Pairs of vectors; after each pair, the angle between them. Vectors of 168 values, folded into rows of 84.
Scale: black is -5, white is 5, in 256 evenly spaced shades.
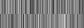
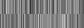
nearly parallel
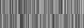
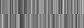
nearly parallel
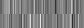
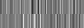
partly aligned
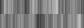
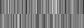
partly aligned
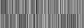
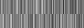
partly opposed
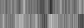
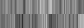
nearly opposite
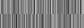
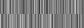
partly opposed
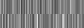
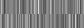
orthogonal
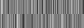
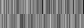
partly aligned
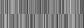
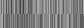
orthogonal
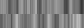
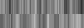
nearly parallel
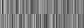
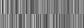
nearly parallel
